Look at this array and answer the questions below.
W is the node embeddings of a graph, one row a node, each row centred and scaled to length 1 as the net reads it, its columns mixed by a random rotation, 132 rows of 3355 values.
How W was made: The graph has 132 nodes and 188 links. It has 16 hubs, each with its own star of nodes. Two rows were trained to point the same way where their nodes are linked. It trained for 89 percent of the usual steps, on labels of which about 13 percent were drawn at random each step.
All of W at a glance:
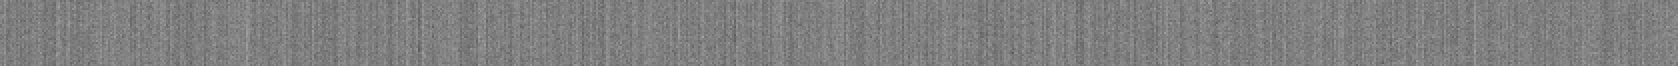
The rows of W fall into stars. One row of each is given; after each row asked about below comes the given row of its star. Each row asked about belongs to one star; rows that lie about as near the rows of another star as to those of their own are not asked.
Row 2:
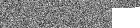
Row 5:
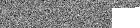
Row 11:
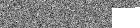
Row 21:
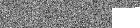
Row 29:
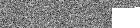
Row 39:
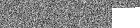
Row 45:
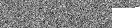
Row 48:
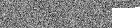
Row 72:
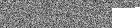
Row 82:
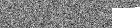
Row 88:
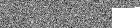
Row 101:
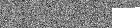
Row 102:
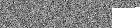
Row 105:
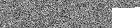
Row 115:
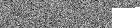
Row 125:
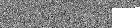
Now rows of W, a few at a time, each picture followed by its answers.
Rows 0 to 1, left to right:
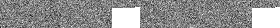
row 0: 5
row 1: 48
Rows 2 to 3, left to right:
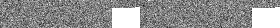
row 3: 72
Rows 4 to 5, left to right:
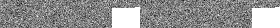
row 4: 88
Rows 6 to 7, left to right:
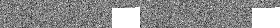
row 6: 115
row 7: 72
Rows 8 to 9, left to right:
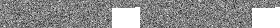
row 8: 105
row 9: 72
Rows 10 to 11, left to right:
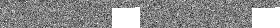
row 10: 101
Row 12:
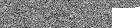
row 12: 125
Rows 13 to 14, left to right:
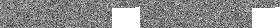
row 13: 102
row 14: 82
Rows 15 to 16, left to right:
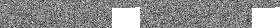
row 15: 115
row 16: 105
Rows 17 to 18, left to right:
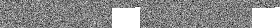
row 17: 39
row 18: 102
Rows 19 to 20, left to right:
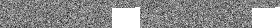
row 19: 72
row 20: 21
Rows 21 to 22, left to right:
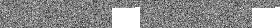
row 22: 45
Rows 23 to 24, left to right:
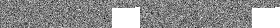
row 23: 5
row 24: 5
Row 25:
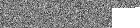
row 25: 102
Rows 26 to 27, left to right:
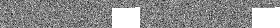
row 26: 39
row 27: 101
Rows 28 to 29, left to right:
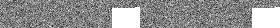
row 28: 102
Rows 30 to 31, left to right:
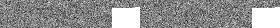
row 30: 125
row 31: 11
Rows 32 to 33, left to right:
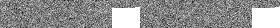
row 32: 125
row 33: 88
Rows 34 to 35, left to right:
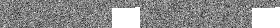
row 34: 105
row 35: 105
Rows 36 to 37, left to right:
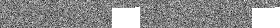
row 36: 5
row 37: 29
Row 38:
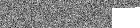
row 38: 29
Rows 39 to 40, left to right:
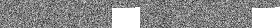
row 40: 88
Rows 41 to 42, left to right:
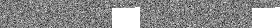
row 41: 21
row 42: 101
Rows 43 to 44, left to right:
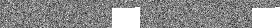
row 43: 101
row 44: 101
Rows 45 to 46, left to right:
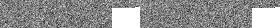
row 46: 45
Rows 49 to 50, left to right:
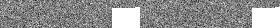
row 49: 48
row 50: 5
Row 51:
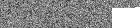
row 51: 21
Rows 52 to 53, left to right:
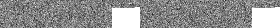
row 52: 105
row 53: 29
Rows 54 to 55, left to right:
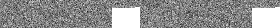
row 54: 29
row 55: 21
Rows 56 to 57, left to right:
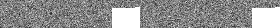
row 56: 125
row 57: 101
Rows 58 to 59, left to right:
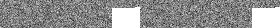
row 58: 82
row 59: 102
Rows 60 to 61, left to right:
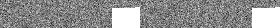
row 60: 72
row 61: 115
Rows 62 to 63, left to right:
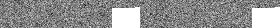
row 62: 39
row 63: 88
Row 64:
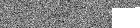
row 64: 125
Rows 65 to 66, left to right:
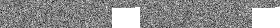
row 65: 11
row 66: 82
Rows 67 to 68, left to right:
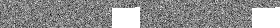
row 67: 82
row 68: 39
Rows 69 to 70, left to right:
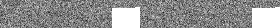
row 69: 21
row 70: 48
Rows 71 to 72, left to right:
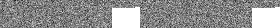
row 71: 72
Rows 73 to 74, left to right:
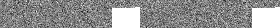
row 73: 29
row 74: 72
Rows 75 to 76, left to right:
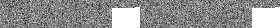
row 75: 2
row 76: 115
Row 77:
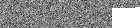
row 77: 102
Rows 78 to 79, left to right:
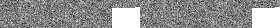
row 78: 39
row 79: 39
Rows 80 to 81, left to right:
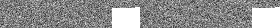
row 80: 11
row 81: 29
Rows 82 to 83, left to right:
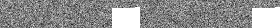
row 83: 115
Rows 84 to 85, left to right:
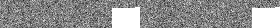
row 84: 101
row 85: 88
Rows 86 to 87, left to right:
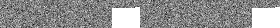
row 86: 102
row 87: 88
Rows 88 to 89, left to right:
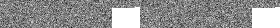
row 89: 21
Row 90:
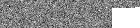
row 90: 11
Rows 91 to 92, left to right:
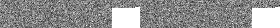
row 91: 45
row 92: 45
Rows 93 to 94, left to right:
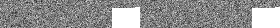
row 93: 88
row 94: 45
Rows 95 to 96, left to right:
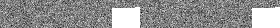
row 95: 88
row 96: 11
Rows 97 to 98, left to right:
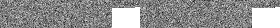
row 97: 48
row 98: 11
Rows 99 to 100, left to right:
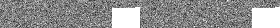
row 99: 101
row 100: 5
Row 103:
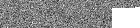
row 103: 5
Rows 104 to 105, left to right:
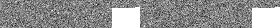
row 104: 45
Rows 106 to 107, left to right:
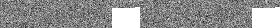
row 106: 105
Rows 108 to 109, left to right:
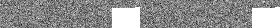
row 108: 45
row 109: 11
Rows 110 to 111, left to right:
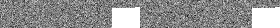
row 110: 5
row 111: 5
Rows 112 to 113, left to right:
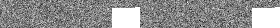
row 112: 72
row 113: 11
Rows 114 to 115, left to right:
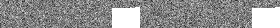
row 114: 48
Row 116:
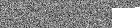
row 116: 48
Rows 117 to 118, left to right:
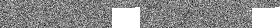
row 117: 101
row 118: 2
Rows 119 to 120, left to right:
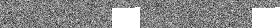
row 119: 39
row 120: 21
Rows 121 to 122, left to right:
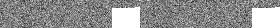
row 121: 88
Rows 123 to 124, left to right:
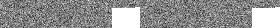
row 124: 125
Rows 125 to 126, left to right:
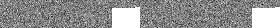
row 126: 39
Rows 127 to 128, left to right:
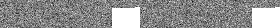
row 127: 125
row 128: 72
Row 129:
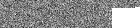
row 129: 2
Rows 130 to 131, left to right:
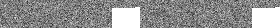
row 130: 105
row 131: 102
